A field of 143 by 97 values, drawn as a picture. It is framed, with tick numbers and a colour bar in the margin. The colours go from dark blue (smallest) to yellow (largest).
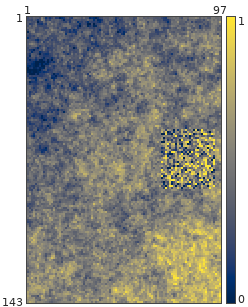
Neither half mirrors the other. No regular stripes run through it. The bottom right is the ninth with the highest average. Values change most from cell to cell in the middle right. There is an overall slope up to the bottom right. The ninth with the lowest average is the top left. In the middle right lies a patch that is rougher than the rest.
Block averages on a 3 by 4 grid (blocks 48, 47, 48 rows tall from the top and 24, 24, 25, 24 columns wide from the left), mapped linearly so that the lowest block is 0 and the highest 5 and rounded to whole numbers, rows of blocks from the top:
0 1 2 2 / 1 3 3 3 / 3 3 4 5
